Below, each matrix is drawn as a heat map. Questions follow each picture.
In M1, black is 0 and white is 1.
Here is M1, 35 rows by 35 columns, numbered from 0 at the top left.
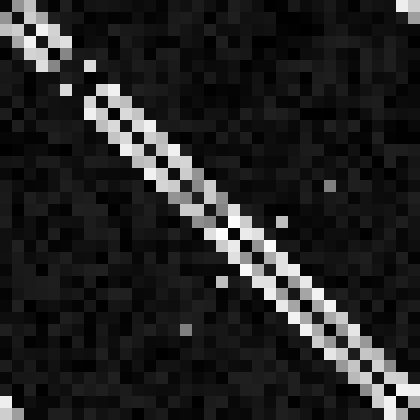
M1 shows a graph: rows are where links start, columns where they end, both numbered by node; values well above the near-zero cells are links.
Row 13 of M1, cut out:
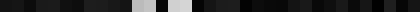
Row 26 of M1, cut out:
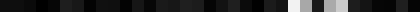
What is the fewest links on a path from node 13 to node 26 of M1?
3
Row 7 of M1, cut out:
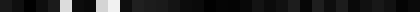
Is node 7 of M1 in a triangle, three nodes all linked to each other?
yes
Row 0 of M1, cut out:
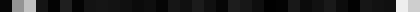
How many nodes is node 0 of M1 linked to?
4
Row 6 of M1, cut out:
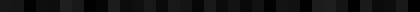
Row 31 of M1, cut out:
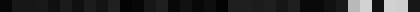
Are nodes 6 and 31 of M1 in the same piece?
no
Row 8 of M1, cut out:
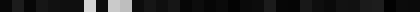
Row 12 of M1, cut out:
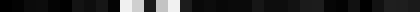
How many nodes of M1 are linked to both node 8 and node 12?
1
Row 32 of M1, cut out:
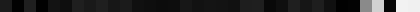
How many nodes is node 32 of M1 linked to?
4
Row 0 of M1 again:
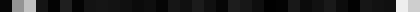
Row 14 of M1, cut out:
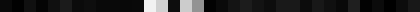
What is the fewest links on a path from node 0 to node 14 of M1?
6
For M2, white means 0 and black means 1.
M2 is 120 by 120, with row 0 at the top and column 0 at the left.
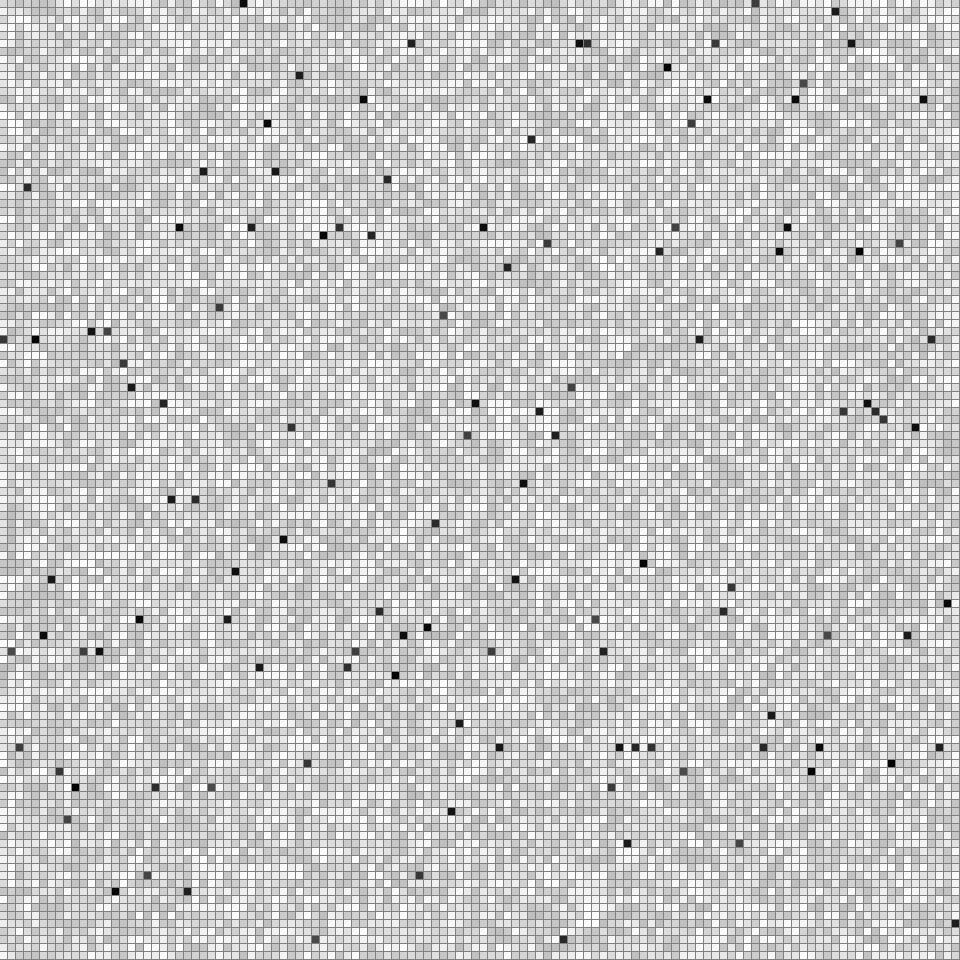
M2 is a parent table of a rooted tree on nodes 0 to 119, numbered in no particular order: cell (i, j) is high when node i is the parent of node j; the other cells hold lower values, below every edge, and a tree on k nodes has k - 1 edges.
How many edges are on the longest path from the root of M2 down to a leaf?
7
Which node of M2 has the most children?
93
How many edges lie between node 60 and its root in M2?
3
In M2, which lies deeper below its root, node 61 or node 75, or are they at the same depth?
the same depth
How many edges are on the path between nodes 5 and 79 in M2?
1
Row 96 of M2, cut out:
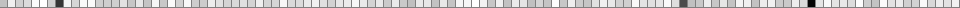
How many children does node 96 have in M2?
3
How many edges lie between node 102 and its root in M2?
1
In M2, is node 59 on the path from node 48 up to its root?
no
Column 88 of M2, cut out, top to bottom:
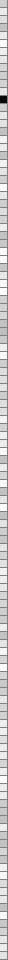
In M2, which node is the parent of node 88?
12
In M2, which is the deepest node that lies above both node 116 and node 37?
28
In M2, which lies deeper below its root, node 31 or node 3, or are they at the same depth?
node 3
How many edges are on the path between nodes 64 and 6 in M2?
2
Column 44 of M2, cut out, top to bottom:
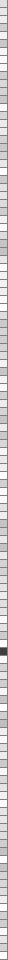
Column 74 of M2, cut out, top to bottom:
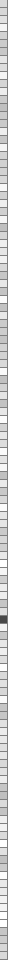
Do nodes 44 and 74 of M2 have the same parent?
no
